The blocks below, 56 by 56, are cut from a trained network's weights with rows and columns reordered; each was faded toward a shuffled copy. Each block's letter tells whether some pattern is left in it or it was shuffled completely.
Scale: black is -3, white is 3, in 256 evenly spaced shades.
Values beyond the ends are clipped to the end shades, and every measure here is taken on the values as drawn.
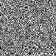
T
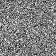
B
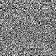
T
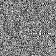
T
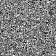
B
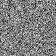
B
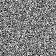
B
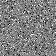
B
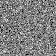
B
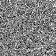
B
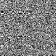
T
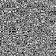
T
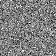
B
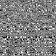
T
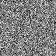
B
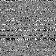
T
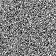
B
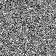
B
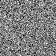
B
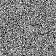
B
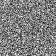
B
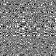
T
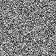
B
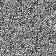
B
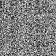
T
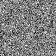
B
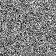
B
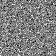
B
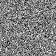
B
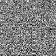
T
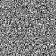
T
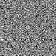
T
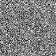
T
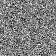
B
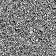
B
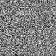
T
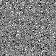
B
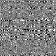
T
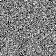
B
